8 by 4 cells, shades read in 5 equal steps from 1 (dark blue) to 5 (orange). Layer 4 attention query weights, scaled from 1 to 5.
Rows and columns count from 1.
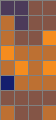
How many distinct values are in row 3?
3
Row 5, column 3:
4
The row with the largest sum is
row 5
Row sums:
10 12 15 17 18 13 12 14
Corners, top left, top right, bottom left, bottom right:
2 3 4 4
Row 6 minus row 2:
-3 2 1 1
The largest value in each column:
5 5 4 5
